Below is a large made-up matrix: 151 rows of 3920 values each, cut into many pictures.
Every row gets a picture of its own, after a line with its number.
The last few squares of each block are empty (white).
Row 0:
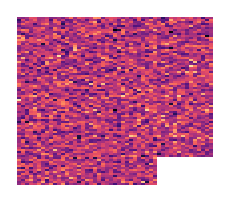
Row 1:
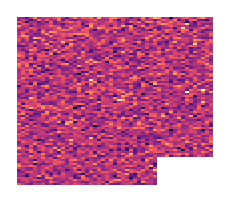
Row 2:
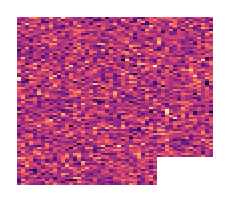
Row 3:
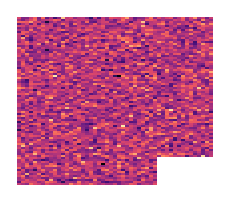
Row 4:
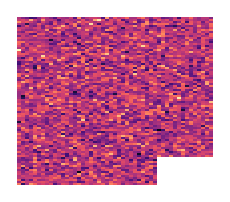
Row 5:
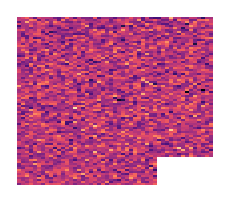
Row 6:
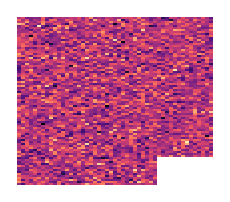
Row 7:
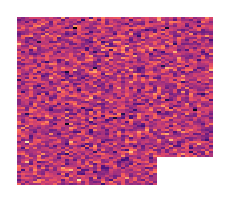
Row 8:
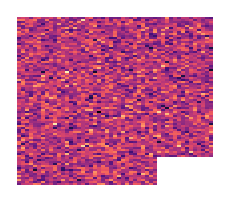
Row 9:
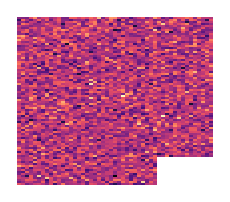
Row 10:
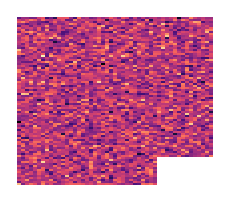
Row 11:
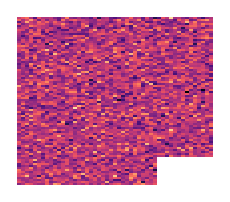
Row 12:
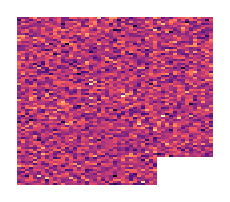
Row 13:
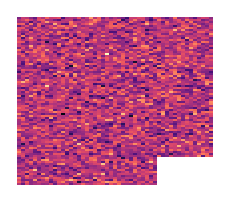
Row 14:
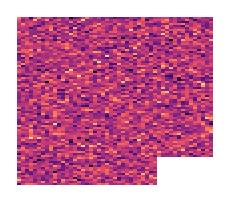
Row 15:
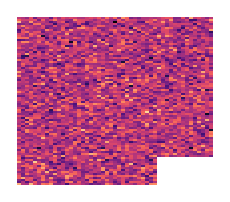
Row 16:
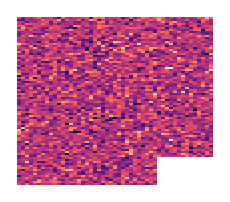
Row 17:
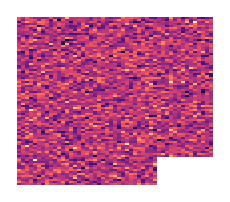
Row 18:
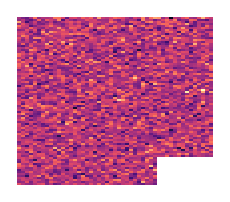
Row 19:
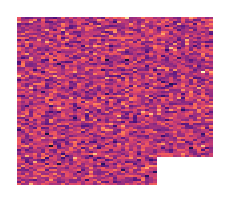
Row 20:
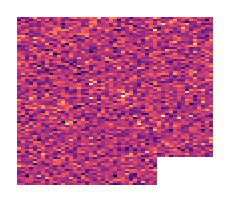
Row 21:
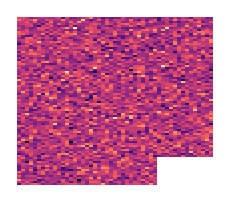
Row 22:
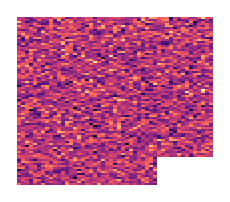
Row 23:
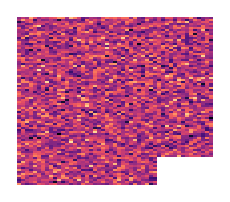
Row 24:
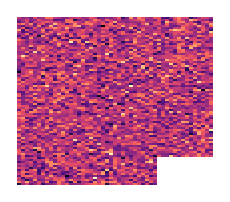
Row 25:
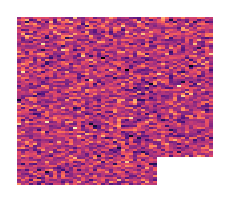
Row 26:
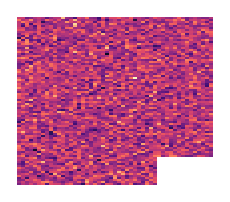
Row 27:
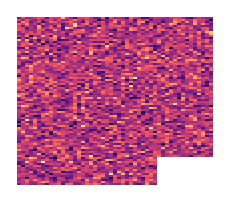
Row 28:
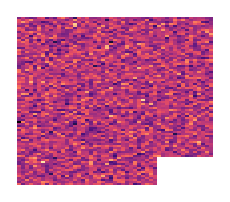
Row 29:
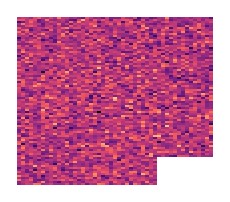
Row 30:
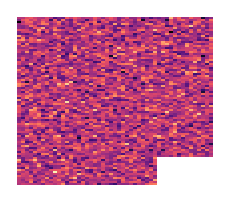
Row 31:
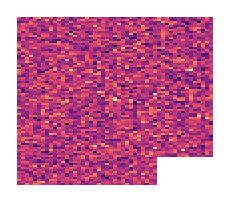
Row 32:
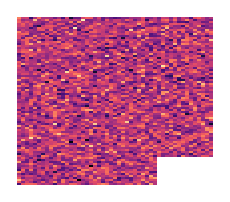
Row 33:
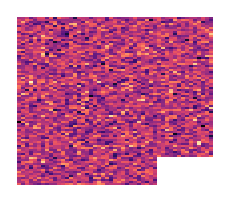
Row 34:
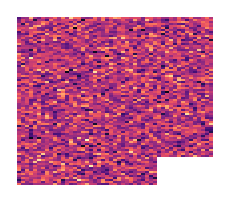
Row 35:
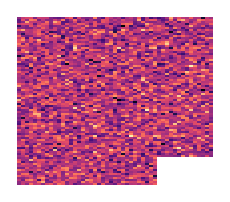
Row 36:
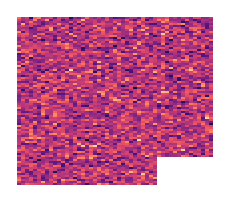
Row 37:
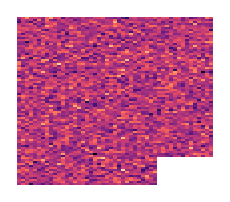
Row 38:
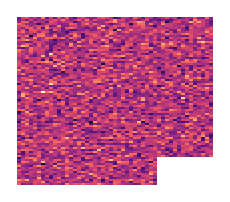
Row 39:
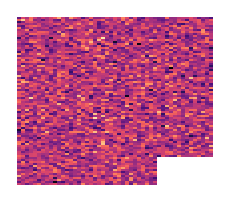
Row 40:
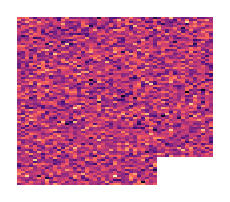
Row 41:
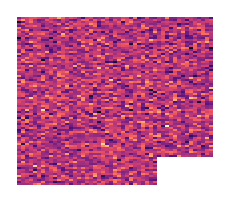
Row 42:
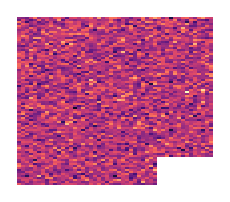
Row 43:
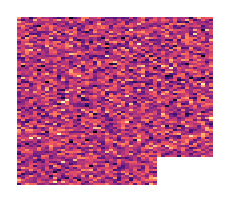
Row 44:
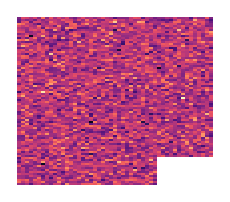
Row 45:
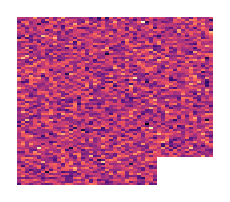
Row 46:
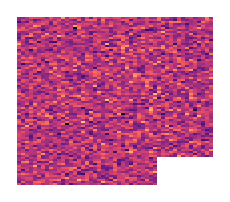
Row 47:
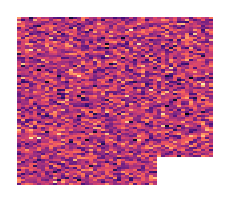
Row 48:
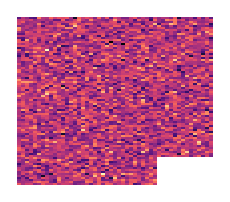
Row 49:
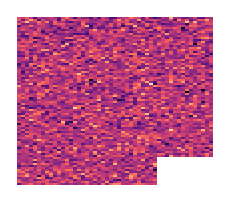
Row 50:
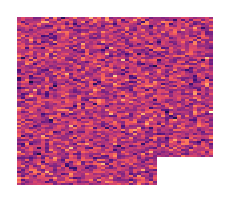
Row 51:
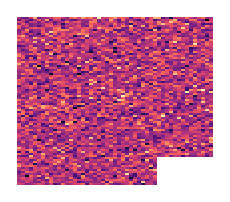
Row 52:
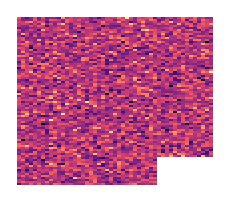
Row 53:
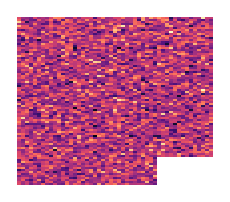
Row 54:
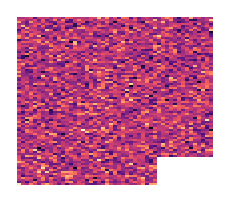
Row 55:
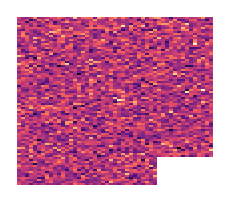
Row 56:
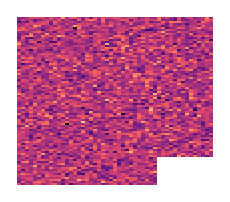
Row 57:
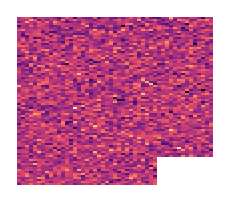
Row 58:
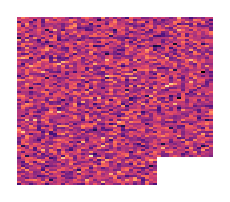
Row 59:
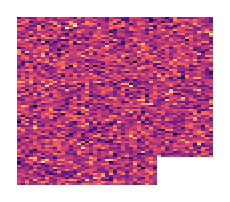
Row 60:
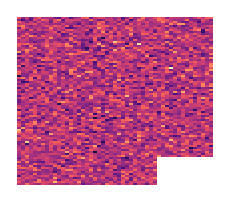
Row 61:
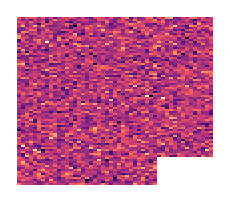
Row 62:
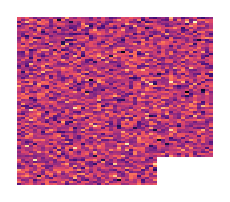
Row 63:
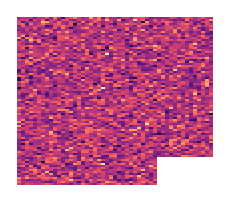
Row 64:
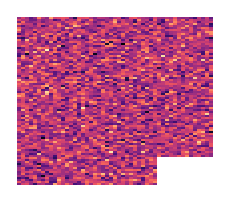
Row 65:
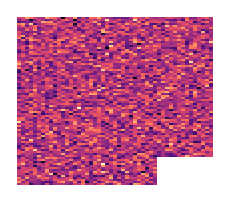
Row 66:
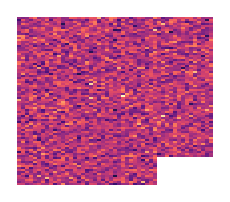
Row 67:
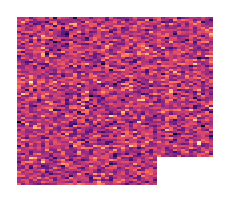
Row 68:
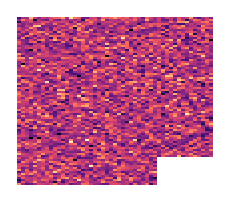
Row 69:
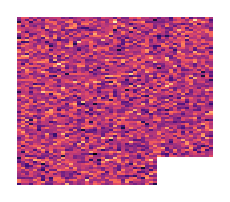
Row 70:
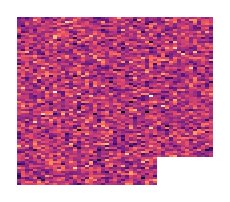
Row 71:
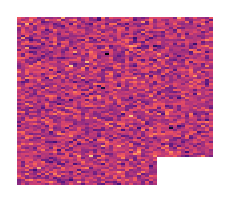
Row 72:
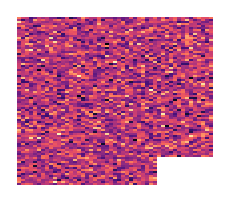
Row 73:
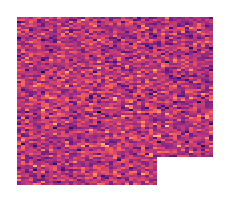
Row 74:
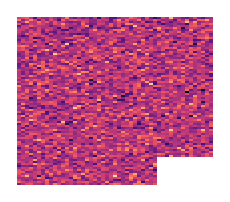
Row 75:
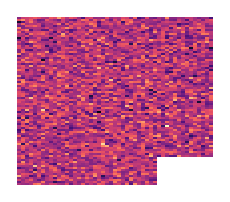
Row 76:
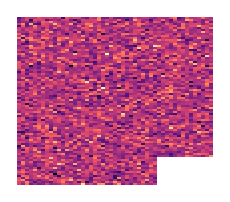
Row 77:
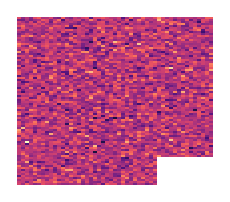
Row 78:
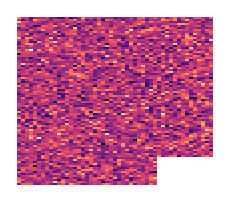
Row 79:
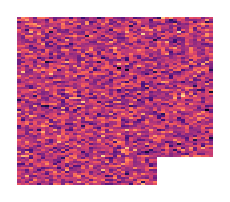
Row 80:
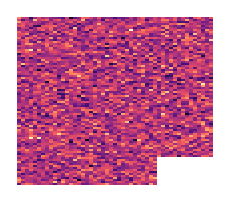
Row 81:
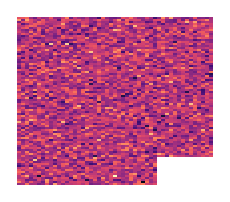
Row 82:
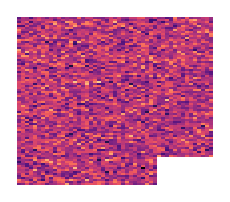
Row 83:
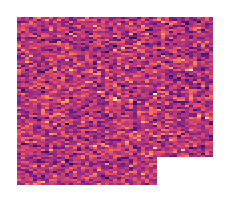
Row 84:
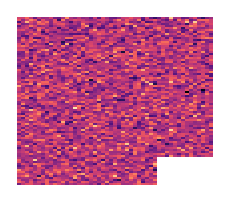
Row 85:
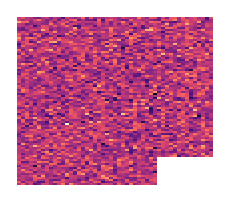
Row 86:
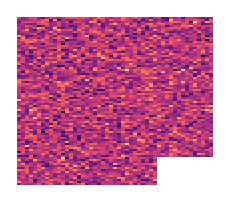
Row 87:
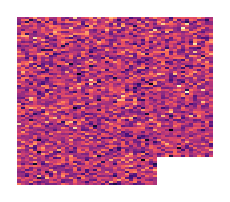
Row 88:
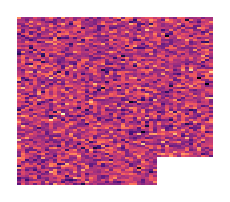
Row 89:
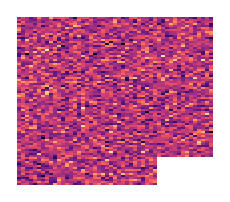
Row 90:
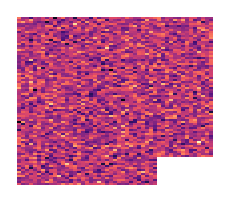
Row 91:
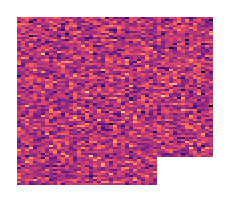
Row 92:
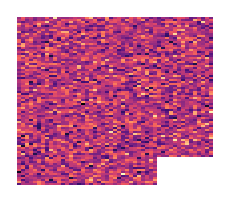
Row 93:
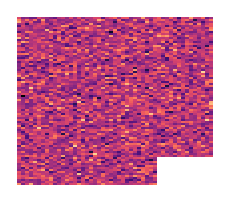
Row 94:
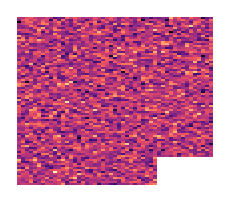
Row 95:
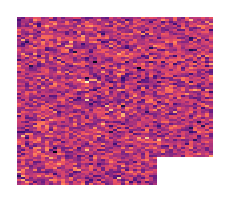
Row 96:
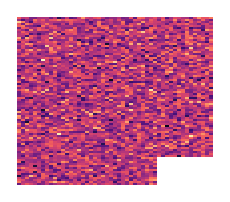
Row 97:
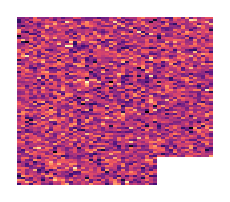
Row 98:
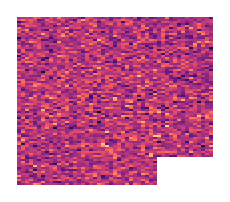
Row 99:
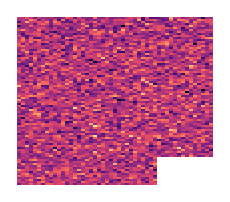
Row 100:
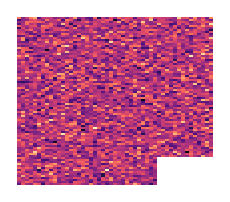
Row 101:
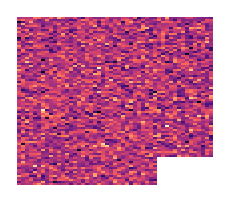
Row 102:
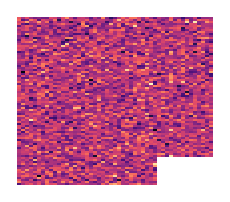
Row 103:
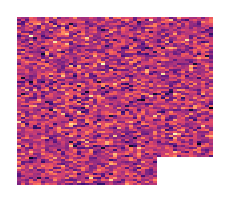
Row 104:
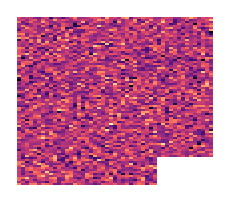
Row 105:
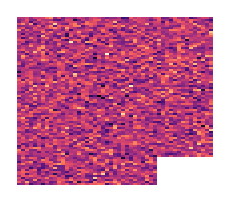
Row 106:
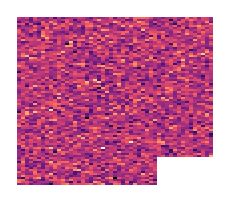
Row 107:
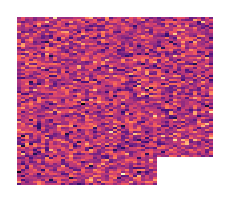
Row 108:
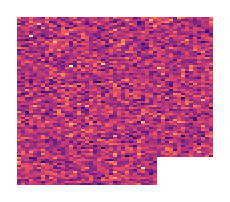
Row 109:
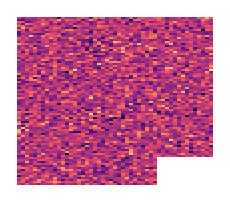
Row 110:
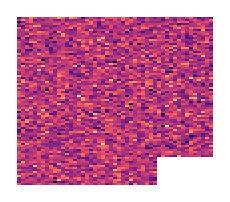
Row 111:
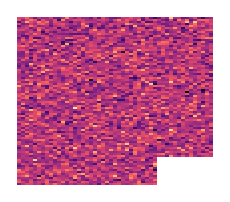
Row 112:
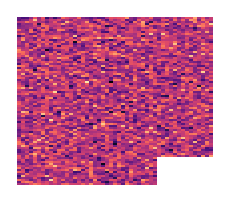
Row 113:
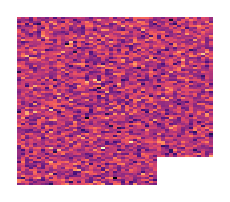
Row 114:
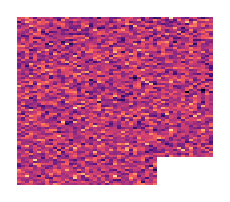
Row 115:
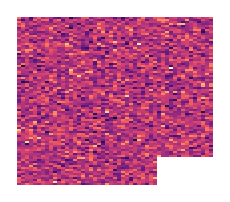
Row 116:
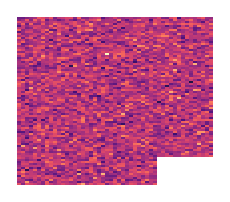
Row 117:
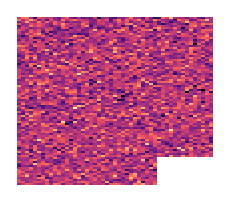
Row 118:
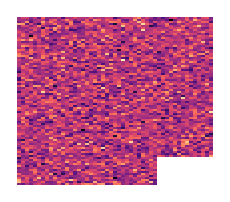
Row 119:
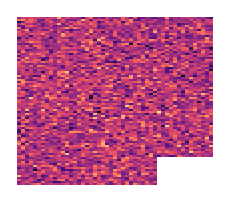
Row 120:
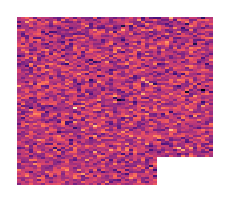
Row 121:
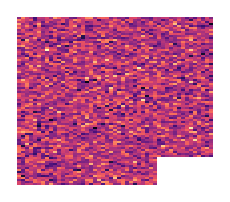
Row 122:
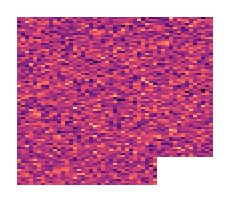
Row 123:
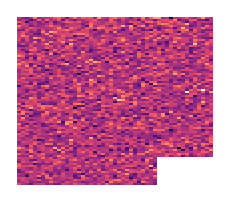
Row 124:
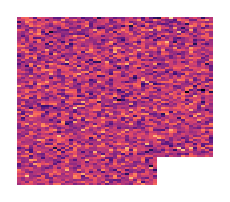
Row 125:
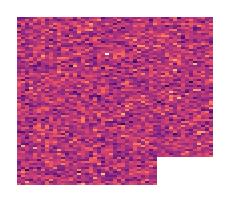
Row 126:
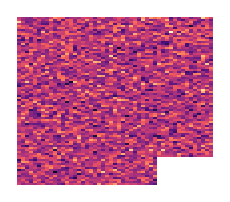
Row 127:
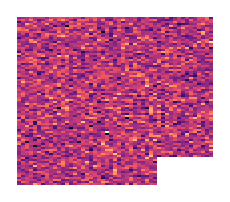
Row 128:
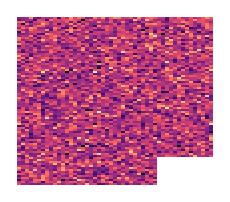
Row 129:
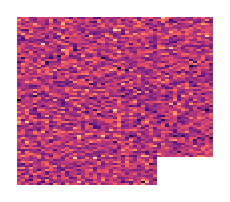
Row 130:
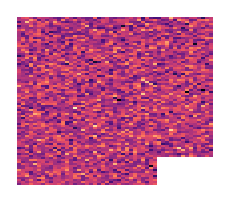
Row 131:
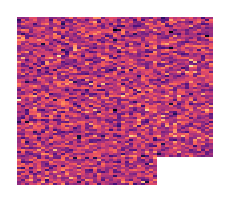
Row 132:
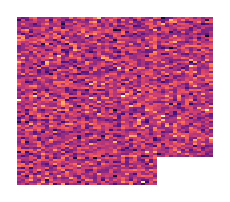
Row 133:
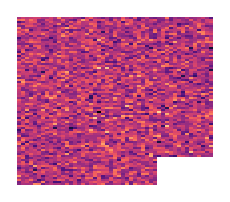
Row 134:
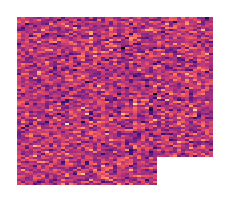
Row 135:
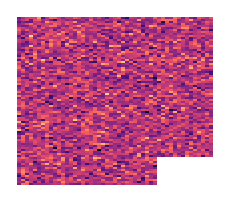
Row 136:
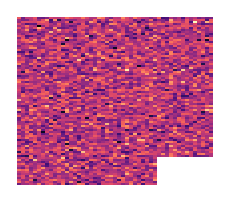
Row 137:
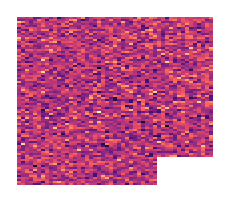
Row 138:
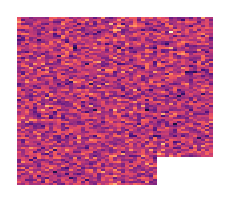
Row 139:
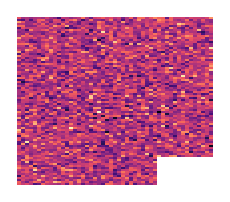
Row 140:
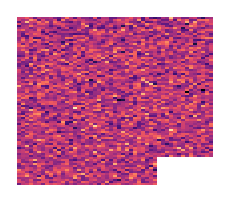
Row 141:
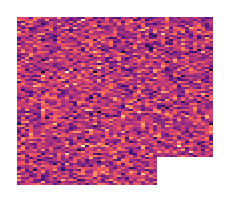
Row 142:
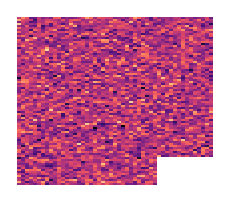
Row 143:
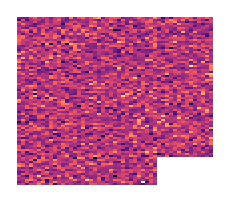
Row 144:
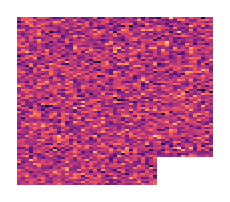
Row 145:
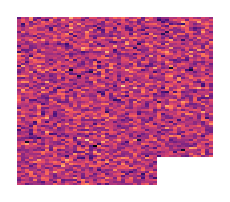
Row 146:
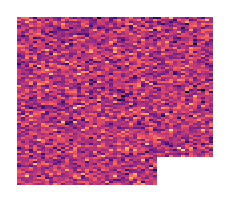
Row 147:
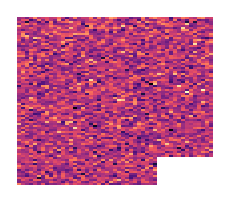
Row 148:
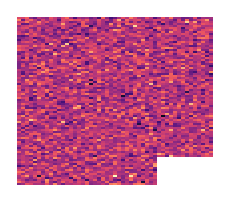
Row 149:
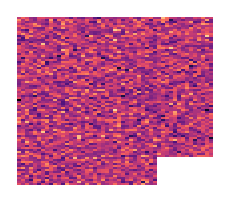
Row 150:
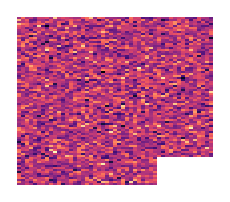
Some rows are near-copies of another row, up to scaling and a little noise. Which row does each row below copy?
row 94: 30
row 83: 31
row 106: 113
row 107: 92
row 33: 67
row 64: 89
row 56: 46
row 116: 125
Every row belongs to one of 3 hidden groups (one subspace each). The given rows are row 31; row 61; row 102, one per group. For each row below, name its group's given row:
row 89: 61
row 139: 31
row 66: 102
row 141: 31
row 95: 61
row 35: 102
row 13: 61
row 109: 31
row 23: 31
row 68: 31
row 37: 61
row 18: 102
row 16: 31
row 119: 31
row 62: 102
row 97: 61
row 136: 102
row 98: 31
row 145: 31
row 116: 61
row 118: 61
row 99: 102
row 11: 102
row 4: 61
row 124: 102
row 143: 102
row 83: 31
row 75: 31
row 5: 102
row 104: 61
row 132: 102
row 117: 102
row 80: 31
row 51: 102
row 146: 102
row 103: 61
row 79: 102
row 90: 61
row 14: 31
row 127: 31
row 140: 102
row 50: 61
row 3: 61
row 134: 31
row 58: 61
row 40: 102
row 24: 61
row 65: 61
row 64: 61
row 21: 31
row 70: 61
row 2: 61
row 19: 61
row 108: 61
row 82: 61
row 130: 102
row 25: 102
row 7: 31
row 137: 31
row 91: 61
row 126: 102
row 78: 31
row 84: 102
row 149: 102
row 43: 31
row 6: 61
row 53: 102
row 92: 61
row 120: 102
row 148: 102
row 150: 61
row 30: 102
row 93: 61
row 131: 102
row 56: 31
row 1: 102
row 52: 61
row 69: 61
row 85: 31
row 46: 31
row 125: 61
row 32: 31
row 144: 102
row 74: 102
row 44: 61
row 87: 102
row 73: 31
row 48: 61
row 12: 102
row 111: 102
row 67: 61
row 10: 61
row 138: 102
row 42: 102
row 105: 61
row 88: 61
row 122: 102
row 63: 61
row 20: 102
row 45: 61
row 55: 102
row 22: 102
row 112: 61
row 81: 102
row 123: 102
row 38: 61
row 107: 61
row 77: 31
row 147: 102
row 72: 31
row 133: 31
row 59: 61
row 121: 61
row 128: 31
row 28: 61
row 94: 102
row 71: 61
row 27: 61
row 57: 102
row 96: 31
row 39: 31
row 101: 31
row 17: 102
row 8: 31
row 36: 31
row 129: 102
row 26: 61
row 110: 31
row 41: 31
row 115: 31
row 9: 102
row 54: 61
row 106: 61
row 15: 61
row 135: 61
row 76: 61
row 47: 31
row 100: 61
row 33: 61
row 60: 31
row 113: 61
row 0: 102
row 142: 61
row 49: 102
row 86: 102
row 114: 102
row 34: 31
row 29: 31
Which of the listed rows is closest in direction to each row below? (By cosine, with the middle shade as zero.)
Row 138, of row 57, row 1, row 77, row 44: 1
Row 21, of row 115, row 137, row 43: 43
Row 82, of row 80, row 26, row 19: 26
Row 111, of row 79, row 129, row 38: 79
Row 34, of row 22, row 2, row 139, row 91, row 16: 16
